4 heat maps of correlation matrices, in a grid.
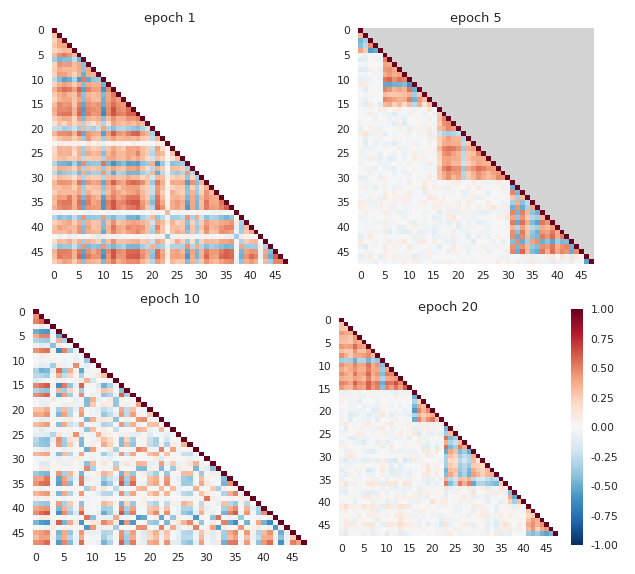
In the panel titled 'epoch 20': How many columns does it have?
48
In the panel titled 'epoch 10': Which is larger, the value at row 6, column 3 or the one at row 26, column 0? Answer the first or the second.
the first
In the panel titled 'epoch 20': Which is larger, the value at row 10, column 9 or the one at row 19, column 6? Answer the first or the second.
the second
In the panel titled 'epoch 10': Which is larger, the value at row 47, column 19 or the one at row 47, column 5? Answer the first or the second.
the second
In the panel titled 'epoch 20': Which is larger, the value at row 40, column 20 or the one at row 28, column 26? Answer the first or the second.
the second
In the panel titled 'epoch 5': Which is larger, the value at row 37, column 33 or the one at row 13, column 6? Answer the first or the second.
the first
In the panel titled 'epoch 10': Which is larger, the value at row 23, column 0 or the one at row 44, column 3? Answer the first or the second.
the first
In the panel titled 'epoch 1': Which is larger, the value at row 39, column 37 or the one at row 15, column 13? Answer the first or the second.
the second
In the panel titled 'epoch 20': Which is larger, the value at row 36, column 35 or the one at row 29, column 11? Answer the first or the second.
the first
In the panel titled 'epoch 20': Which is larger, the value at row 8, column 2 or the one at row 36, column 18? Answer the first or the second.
the first
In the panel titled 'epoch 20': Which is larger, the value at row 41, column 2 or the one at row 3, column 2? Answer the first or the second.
the second
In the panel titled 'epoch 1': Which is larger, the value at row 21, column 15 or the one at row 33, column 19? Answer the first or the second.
the first
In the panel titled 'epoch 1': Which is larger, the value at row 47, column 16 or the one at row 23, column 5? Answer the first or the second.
the first
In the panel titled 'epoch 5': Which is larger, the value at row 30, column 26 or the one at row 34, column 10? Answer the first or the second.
the first
